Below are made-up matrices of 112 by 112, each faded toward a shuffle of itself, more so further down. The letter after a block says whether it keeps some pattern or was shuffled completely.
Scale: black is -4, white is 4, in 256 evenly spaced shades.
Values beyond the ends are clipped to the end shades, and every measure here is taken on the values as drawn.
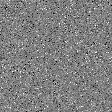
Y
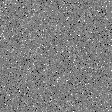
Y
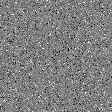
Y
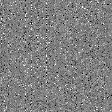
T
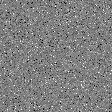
Y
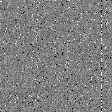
T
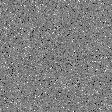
Y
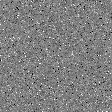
Y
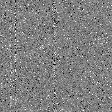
T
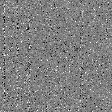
T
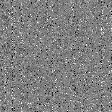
T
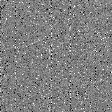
T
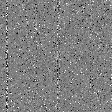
T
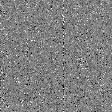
T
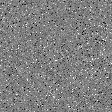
Y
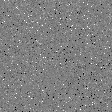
Y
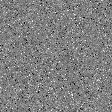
Y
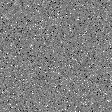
Y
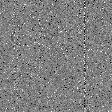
T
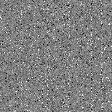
T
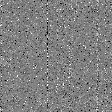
T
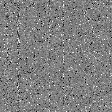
T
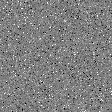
Y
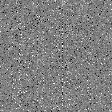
T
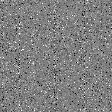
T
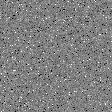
Y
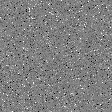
Y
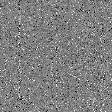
T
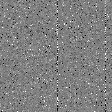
T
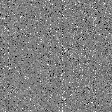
T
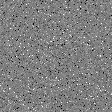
Y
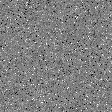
Y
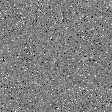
Y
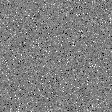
Y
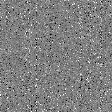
T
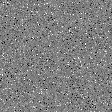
Y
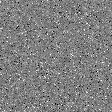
Y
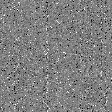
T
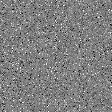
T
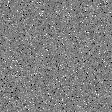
Y
